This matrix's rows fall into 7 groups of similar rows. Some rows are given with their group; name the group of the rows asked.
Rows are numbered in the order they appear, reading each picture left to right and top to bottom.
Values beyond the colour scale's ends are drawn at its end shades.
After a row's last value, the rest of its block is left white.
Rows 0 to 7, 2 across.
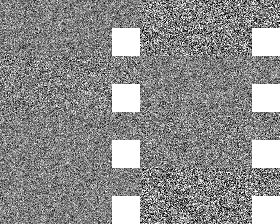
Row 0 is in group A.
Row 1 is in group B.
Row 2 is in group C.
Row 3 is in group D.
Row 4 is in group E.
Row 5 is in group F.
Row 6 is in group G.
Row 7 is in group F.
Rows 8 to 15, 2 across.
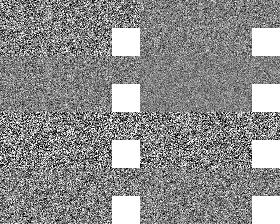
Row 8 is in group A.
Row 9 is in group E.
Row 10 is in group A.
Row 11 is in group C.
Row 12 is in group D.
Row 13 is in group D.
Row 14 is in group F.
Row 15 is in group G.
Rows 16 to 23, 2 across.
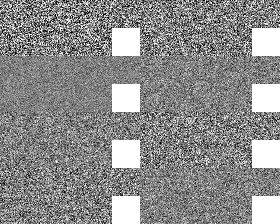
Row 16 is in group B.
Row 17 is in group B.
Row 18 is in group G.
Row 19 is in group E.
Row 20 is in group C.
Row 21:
C
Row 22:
A
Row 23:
F
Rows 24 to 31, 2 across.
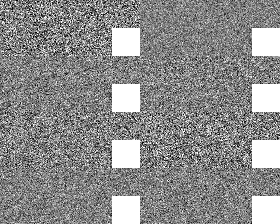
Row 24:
F
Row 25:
B
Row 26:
D
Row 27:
A
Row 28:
C
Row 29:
B
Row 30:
E
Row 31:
G
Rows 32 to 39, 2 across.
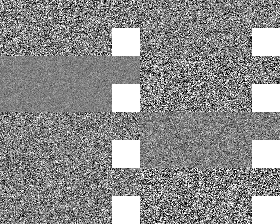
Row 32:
E
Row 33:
D
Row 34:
E
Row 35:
G
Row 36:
C
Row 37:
F
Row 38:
A
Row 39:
E
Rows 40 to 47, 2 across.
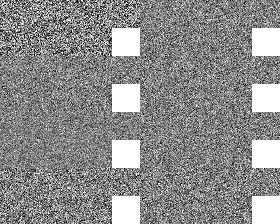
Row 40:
D
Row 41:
B
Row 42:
B
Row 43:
C
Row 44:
E
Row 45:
E
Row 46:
C
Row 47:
B
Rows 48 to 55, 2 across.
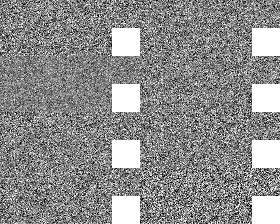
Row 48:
D
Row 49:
F
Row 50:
A
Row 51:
D
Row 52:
C
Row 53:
G
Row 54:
F
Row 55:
D
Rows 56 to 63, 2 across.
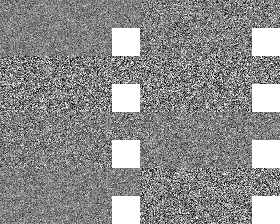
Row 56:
C
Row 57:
D
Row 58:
A
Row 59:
G
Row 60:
A
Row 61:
F
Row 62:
A
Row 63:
C
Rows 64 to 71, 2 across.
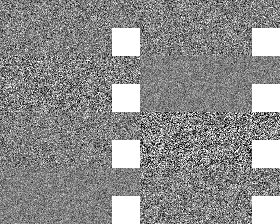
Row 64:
G
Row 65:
B
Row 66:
F
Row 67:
E
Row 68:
C
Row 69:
D
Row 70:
E
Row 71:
E
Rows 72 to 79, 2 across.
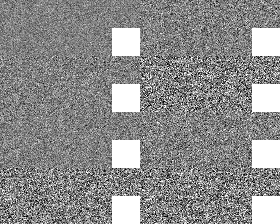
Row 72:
C
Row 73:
G
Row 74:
E
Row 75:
F
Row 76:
E
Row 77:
D
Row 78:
F
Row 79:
F
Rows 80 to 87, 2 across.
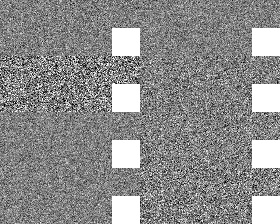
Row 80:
G
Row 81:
F
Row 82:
G
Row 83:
B
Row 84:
A
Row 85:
D
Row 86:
E
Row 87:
D
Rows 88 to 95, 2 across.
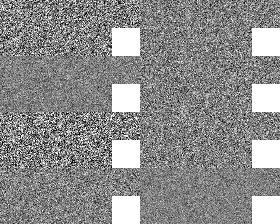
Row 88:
E
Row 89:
A
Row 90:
B
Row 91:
F
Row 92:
B
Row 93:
G
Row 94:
C
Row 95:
G
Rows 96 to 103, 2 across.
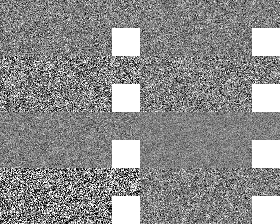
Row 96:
D
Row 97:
B
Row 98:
C
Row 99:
F
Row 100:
F
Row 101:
D
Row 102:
D
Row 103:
G
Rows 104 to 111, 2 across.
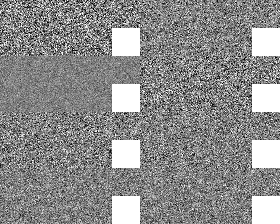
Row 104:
B
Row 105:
D
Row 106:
C
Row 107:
B
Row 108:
D
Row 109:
G
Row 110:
A
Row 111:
B
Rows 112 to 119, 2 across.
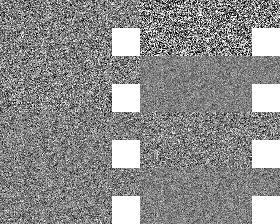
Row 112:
A
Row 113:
F
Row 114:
D
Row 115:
G
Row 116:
G
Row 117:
E
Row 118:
A
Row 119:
G
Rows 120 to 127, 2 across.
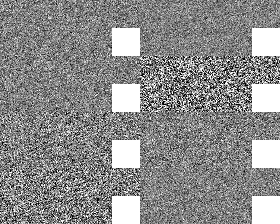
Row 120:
E
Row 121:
D
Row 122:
C
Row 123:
F
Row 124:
B
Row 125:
F
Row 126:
B
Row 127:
B
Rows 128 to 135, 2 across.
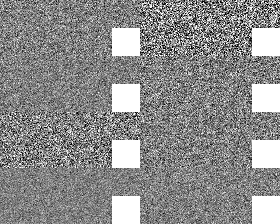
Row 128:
E
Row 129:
D
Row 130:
E
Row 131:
E
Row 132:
D
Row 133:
E
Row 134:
A
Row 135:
C
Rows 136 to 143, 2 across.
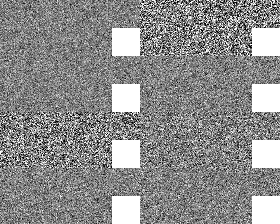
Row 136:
A
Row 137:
E
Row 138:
C
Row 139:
D
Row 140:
G
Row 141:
F
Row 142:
B
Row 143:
E
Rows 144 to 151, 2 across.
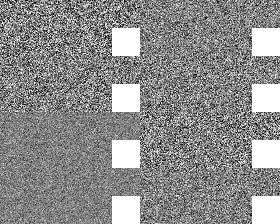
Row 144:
C
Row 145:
D
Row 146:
F
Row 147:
D
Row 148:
F
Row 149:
C
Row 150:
A
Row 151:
E
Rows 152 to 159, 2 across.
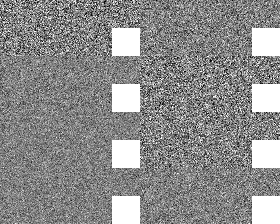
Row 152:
E
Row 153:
F
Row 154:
D
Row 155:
A
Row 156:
F
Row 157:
B
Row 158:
G
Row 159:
C
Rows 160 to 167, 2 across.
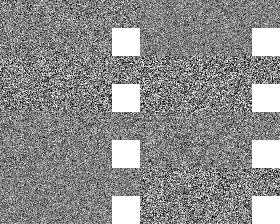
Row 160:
C
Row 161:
B
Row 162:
B
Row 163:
E
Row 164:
G
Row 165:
F
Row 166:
F
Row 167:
G
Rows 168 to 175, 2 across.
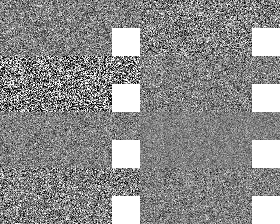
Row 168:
F
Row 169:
F
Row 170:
B
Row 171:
B
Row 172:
D
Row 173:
G
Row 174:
E
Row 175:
A
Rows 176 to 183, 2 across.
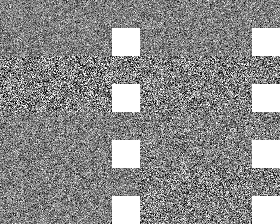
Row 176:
B
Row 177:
A
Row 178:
G
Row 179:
G
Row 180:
E
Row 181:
F
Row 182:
G
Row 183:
G
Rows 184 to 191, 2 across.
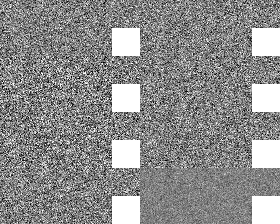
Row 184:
B
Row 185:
D
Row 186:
B
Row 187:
G
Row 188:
F
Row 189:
F
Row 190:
B
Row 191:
C
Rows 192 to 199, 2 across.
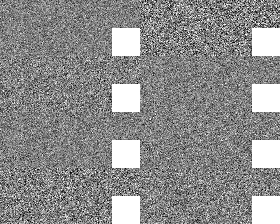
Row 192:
G
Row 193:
C
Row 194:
D
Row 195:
G
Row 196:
G
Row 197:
B
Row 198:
A
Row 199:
F
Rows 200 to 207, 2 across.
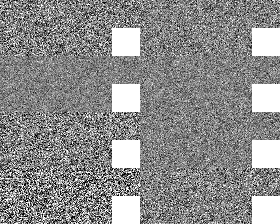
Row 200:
F
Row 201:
E
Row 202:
F
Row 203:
C
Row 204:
D
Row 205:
G
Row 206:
F
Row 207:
D
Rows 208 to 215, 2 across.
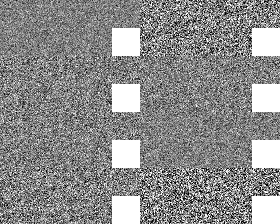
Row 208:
F
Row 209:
D
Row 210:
E
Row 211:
C
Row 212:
E
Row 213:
E
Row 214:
D
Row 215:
B
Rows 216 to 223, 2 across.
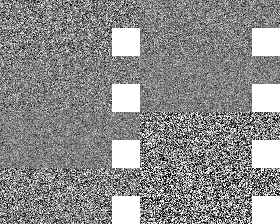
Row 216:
A
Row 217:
B
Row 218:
E
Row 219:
D
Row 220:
B
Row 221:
F
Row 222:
C
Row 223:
A
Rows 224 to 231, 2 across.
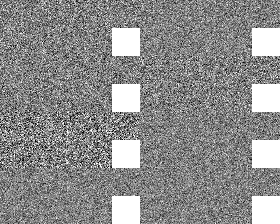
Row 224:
G
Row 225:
E
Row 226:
B
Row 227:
E
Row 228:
A
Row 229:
E
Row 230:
C
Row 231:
A
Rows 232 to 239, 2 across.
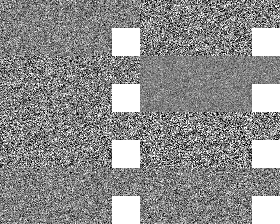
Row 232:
E
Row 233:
C
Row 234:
A
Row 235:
B
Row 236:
D
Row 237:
D
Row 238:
A
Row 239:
F
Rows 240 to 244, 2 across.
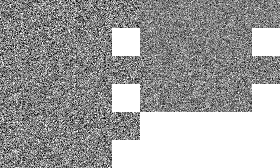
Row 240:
G
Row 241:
F
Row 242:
E
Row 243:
E
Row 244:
E
